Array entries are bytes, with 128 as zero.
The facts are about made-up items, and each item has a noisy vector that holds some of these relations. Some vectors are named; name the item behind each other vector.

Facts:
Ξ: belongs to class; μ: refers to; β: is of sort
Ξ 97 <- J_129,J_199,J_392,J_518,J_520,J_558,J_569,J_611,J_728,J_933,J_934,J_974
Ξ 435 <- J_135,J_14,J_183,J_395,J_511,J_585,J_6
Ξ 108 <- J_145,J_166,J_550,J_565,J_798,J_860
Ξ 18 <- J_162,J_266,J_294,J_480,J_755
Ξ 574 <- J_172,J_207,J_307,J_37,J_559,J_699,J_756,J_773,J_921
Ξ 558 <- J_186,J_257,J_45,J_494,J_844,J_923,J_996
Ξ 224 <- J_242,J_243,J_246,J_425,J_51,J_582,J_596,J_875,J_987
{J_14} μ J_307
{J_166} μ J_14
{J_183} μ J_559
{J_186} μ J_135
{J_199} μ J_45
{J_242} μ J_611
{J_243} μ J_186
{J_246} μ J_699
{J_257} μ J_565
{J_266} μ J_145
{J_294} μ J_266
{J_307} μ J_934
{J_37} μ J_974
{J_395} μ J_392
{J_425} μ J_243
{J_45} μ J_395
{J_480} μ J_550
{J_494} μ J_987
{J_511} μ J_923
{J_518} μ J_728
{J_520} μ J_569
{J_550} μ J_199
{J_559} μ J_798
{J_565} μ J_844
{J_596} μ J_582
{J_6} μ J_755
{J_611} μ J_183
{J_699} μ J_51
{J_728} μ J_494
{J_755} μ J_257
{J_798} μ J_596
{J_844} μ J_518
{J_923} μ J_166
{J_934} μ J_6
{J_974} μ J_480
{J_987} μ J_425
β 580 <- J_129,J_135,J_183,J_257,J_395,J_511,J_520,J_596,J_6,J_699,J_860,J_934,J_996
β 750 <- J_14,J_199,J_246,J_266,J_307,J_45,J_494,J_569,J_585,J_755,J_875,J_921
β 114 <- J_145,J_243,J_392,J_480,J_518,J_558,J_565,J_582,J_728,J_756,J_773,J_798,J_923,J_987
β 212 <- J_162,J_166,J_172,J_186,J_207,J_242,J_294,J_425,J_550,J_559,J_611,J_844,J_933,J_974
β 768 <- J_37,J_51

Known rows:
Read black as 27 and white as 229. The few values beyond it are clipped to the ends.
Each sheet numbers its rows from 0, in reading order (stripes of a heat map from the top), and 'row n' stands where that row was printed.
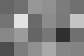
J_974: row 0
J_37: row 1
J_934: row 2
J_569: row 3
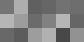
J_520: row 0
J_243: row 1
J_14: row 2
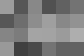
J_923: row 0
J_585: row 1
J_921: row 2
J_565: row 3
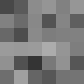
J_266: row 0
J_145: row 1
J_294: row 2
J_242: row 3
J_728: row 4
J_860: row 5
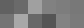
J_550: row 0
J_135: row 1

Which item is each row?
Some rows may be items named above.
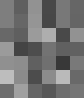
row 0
J_480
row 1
J_480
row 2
J_14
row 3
J_565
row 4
J_6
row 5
J_987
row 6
J_860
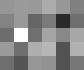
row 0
J_242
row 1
J_934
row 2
J_51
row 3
J_307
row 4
J_166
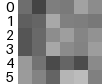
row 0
J_186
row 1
J_550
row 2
J_585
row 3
J_45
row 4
J_257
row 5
J_425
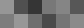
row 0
J_518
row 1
J_996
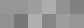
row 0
J_242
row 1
J_559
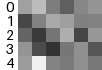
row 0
J_699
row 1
J_199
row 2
J_755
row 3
J_728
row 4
J_596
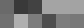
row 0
J_494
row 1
J_395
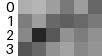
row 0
J_582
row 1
J_511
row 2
J_844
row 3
J_585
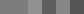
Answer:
J_392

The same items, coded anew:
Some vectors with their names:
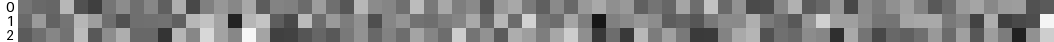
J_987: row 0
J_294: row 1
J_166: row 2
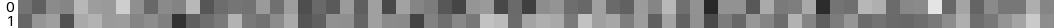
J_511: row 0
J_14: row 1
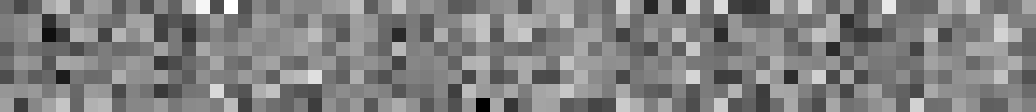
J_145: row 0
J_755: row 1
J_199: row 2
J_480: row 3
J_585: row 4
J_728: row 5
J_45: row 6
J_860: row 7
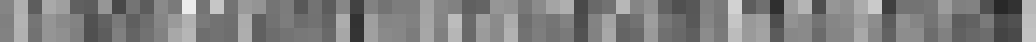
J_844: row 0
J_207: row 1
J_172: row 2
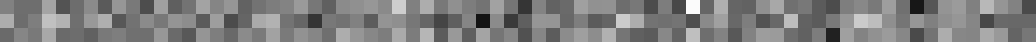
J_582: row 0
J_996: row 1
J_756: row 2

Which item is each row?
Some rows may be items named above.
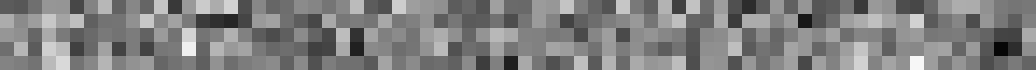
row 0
J_565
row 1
J_699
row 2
J_425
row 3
J_186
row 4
J_135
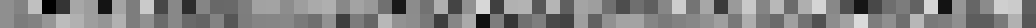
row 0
J_569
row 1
J_183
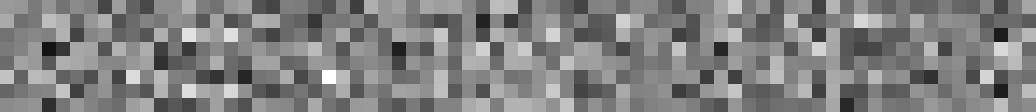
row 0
J_242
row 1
J_996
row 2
J_550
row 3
J_199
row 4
J_585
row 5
J_51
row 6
J_550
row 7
J_755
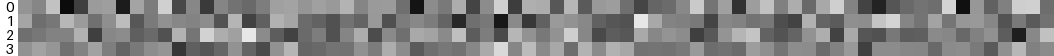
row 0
J_569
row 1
J_257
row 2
J_550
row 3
J_921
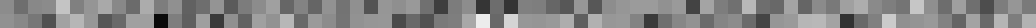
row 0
J_395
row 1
J_266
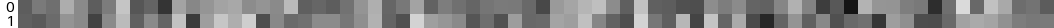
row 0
J_923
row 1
J_565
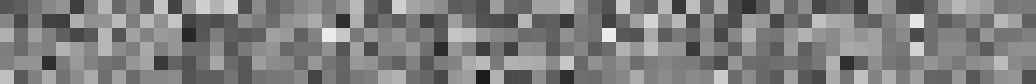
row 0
J_565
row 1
J_934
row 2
J_37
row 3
J_6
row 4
J_755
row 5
J_596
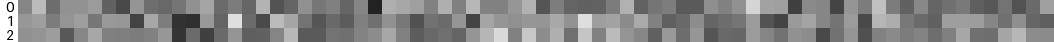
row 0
J_559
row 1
J_494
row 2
J_307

